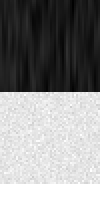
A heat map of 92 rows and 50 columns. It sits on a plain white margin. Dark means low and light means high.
The table splits into 2 rows of 1 panel. Panel 1,1: very low, streaked downward, faint in contrast. Panel 2,1: very high, fine-grained, faint in contrast.
